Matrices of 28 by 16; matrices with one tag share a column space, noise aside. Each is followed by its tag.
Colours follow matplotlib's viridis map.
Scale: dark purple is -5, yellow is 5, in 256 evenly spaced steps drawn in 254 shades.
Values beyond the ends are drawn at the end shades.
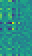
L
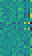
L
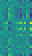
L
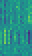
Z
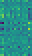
L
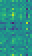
L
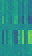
Z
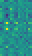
L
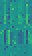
Z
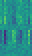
Z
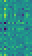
L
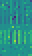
Z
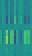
Z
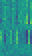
Z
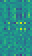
L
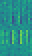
Z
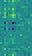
L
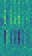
Z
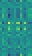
L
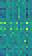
L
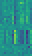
Z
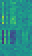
Z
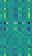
L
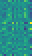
L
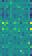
L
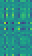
L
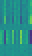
Z
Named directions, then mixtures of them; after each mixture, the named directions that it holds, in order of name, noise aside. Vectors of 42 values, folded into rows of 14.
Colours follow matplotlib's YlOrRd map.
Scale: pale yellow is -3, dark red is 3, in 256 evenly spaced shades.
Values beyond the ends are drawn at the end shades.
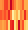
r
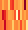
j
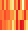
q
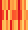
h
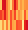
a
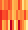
h, q, r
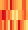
j, r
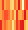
q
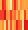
a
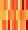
h, q, r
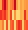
a, r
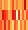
j, r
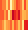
a, h, r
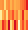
a, h, r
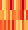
a, q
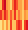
a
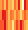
j, q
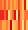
a, h, j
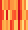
h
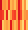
h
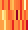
j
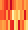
r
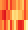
j, q, r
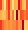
a, j, q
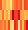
r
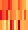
a, h, r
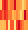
a, q, r
